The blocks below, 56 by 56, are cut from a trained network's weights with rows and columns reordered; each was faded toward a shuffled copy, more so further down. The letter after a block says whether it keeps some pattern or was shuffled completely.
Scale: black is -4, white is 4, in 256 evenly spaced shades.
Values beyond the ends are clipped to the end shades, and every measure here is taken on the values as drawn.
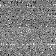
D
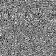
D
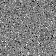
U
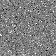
U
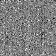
D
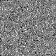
U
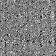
D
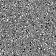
U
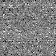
D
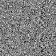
D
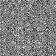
D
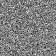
U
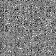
D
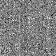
D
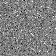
U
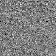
D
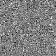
D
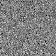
D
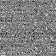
D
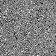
U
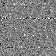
D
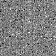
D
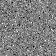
U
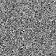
D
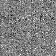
D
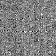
D
